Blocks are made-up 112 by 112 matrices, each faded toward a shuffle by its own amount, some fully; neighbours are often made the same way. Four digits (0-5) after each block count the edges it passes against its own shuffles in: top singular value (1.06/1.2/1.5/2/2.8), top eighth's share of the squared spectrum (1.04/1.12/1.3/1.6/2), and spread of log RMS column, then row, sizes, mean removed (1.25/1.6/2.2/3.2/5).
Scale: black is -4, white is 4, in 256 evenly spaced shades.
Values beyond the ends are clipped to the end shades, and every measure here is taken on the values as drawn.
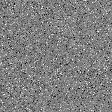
0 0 0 0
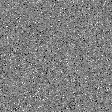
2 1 0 0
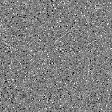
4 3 1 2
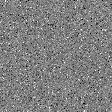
2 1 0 0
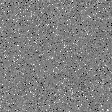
2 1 0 0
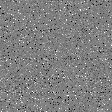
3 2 0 1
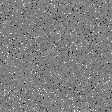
0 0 0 0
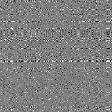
5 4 2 3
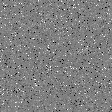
1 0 0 0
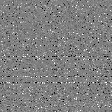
4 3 1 2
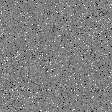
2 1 0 0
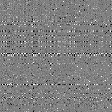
5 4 2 3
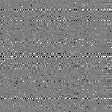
5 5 2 3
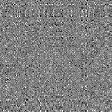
4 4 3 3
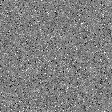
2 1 0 0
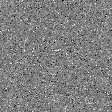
1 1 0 0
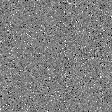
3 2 1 0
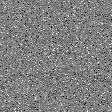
0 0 0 0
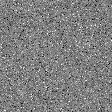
2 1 0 0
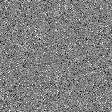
3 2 0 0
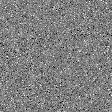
1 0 0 0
